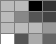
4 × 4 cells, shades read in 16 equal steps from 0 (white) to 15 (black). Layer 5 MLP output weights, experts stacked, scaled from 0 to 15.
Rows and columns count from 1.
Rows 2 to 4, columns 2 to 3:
7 10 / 4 4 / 10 5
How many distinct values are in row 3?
2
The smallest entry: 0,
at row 4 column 1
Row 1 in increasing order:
4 4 12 15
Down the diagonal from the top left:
4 7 4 9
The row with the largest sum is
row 1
